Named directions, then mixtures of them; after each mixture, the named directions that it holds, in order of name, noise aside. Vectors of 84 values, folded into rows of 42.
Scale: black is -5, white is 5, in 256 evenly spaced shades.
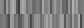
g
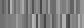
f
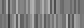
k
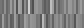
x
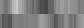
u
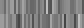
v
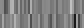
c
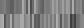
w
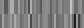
c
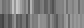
k, u, w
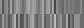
k, x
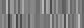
g, k, v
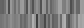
f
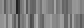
g, k, u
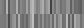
k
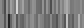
k, u, v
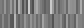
x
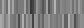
k, v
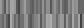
g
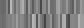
f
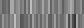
c, k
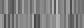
c, k, w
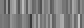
f, g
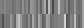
f, v, x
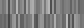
k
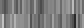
c, w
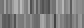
c, u, w
